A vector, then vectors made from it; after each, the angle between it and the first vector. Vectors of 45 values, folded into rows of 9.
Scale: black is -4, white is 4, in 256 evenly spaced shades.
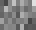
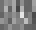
partly aligned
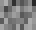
nearly opposite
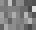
orthogonal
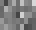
nearly parallel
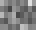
orthogonal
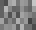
nearly parallel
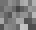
partly aligned
